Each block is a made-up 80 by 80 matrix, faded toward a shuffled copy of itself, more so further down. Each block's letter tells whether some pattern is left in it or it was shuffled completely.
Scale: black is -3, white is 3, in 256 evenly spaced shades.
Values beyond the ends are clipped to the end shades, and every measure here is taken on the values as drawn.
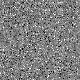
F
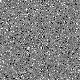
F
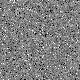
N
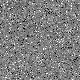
N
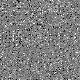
F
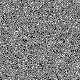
F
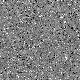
N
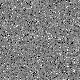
N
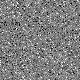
N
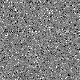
F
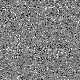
F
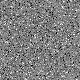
N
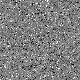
F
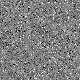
F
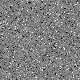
N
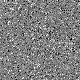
F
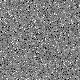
N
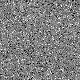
N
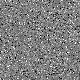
F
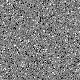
F
